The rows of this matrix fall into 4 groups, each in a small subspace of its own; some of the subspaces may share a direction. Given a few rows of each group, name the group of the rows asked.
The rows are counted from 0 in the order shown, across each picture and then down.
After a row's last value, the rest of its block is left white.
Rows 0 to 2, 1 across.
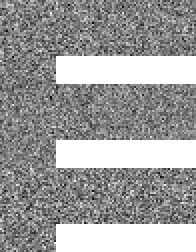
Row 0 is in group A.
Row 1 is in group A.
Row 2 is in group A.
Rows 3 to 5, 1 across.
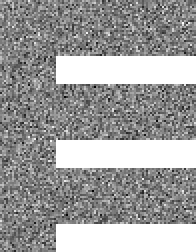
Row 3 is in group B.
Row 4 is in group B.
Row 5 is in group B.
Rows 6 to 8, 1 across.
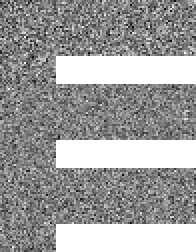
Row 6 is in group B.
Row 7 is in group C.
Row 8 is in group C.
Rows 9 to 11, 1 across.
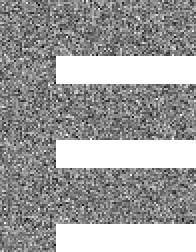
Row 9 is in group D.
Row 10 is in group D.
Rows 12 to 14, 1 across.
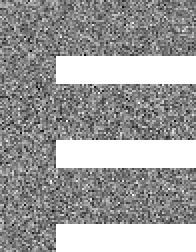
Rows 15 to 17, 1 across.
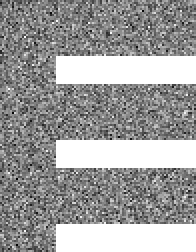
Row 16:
C
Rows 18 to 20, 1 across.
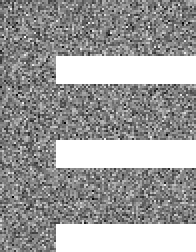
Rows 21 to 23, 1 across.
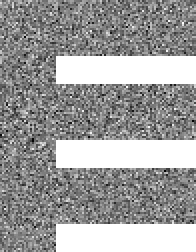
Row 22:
B
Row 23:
D
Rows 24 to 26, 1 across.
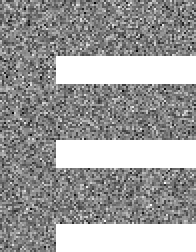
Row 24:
B
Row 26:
A
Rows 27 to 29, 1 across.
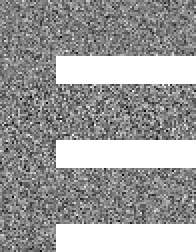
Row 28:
D
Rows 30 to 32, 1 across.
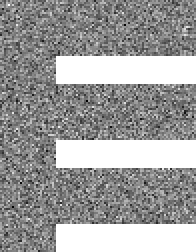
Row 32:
D
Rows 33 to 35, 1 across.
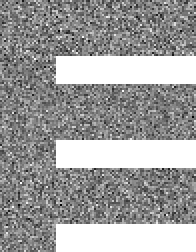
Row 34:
C
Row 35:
D
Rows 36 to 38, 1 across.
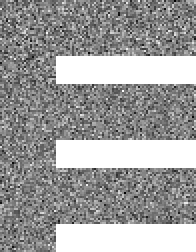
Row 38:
C
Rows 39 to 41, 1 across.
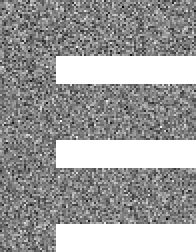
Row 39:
C
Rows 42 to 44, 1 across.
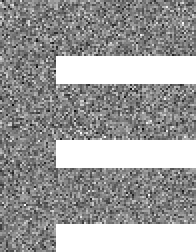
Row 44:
B
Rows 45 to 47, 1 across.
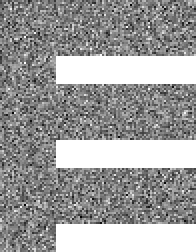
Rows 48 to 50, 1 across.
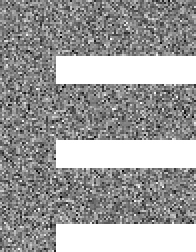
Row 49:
B
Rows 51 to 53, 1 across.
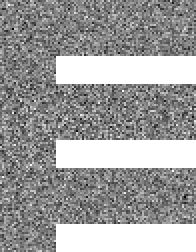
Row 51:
A
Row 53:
C
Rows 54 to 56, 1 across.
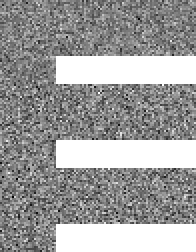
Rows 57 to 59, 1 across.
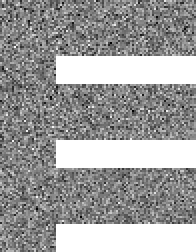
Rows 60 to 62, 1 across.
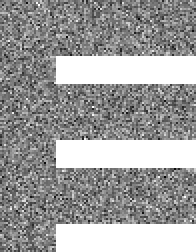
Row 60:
D
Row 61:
A
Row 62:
B
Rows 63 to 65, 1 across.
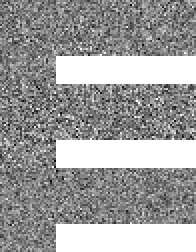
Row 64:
D
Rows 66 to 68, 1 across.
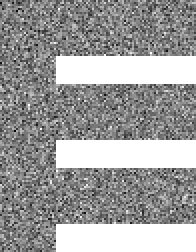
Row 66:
A
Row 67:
B
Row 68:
A
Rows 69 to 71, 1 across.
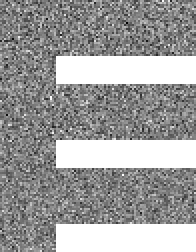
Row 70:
A
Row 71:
C
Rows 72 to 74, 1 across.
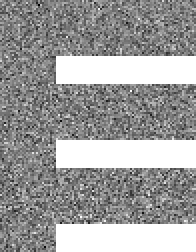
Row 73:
D
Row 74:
A
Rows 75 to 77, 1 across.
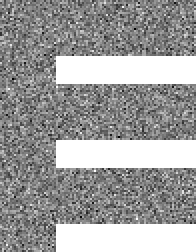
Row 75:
C
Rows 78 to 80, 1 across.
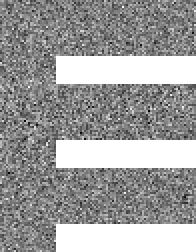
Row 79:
B
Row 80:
C
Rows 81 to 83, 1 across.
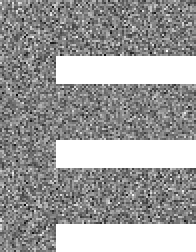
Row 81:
A
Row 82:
A
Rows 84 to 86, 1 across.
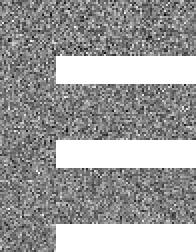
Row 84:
A
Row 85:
B
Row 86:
D
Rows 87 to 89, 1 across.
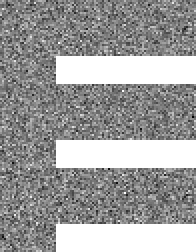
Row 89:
B
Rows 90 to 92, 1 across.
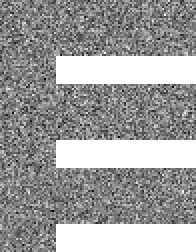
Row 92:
B
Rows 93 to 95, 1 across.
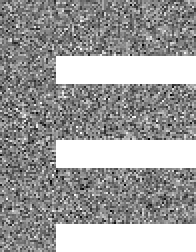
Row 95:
A
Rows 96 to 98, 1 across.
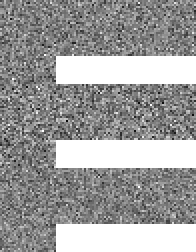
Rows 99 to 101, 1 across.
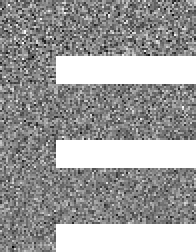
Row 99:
B
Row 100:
B
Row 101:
C
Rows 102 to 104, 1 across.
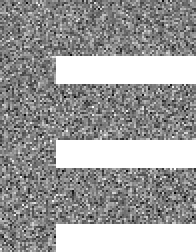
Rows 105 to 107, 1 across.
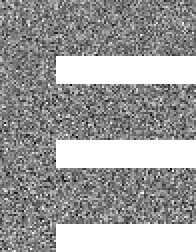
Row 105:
B
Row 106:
D
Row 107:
B
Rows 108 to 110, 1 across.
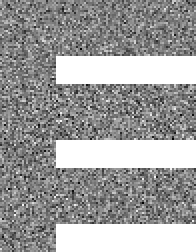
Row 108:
B
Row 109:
D
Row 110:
B
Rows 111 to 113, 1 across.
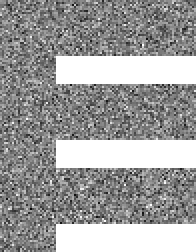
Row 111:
A
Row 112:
D
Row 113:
A
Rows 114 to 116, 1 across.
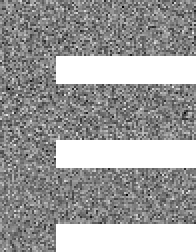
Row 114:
C
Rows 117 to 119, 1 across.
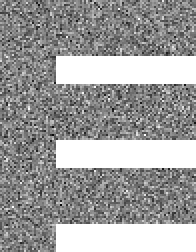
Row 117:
D
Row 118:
B
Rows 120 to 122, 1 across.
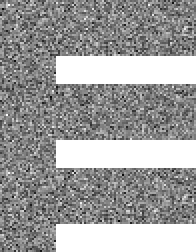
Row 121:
A
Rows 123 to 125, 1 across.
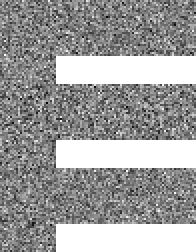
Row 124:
D
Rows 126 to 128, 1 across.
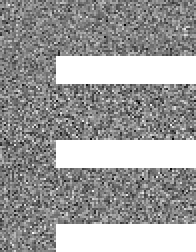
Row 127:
D
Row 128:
B
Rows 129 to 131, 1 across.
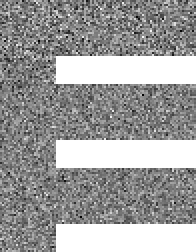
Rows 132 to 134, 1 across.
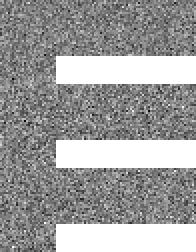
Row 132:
C
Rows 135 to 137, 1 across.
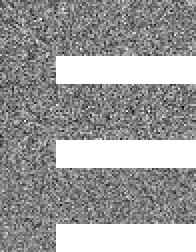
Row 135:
B
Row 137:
D
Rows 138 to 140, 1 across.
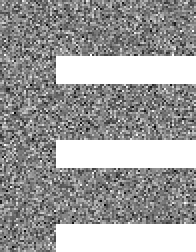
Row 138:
D
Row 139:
B
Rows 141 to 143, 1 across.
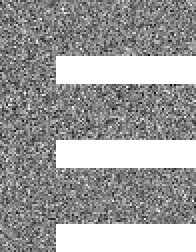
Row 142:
B
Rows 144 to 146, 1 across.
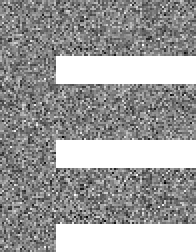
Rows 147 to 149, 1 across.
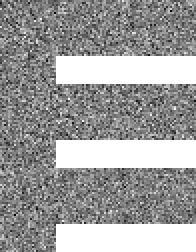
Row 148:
D
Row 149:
B
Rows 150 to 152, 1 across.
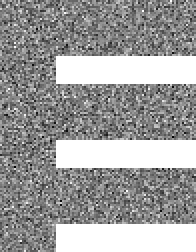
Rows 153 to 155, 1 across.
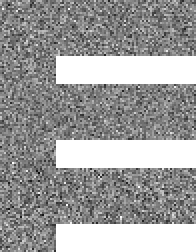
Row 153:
A
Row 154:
C
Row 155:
D
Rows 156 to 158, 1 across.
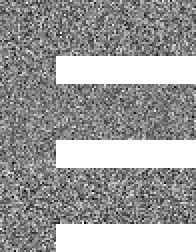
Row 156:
D
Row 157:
C
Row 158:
A
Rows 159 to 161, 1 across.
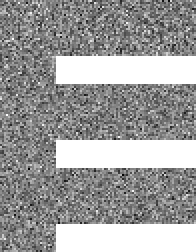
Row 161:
B
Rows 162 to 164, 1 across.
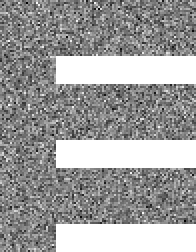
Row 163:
B
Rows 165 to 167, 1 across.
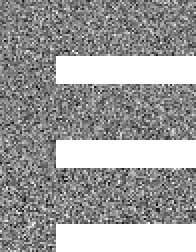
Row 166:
D
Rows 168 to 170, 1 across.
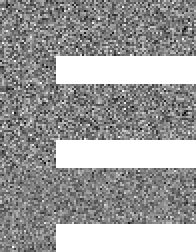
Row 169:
B
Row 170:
C
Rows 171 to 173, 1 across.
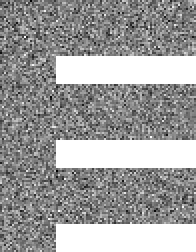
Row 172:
A
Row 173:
A
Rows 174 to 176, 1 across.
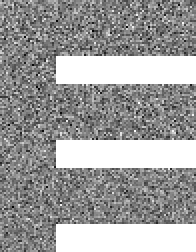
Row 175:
D
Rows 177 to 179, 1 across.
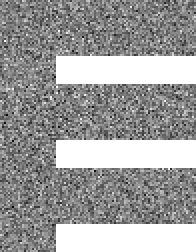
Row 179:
D
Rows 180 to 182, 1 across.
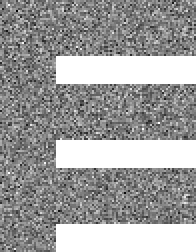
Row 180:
B
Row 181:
A
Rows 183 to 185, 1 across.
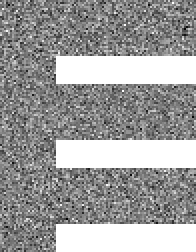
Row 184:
C
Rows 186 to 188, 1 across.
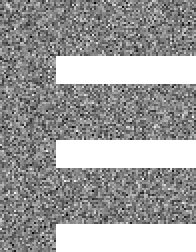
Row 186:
B
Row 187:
C
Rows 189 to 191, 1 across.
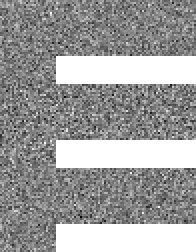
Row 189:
A
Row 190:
B
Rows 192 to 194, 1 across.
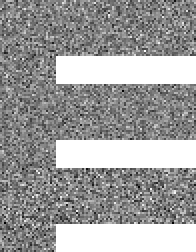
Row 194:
D
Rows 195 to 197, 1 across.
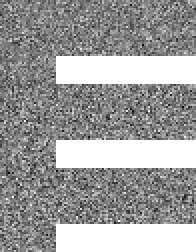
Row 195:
A
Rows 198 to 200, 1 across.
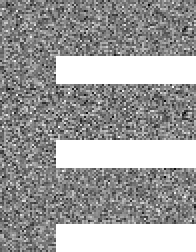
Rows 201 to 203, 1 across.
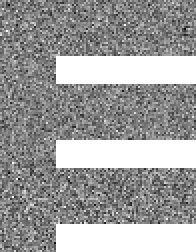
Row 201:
C
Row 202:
C
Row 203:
A
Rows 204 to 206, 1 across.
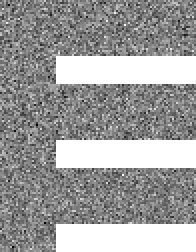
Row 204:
C
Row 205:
B
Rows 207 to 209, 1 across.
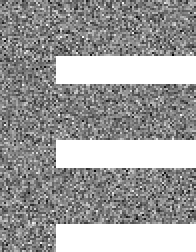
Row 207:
D
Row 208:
D
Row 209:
B
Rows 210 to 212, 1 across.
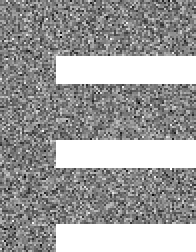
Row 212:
B
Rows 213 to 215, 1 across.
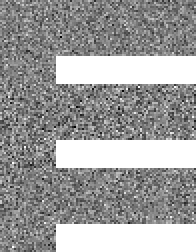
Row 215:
C
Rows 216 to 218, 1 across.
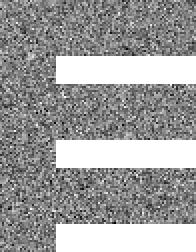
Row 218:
A
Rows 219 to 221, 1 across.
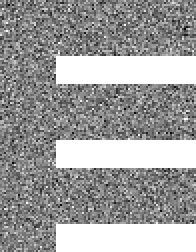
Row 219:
C
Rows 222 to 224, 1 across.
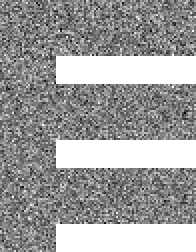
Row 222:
D
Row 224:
A
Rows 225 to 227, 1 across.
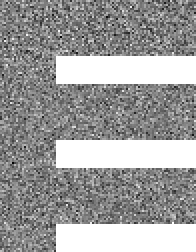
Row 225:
D
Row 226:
C
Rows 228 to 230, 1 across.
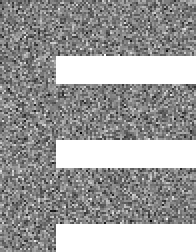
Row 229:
B
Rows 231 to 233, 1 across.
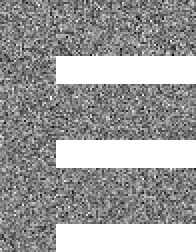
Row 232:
A
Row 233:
B
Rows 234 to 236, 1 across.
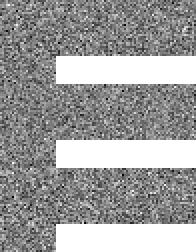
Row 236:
B
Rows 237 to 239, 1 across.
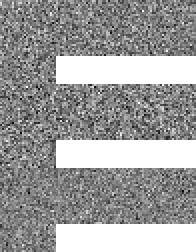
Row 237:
A
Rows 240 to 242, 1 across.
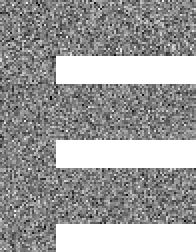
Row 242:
B
